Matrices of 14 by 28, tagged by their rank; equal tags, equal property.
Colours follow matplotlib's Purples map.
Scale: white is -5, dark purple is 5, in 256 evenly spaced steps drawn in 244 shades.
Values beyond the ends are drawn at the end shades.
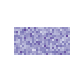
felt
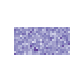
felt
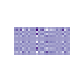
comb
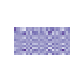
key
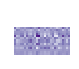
key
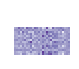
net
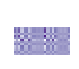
comb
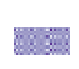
comb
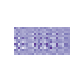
key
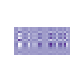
comb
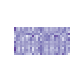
net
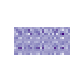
key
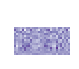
net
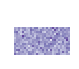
felt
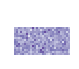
felt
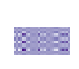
comb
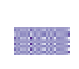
comb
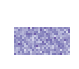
felt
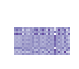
key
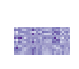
net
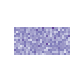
felt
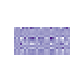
key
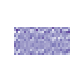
net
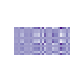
comb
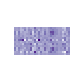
net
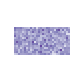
felt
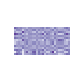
key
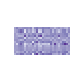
net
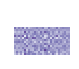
net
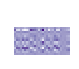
key
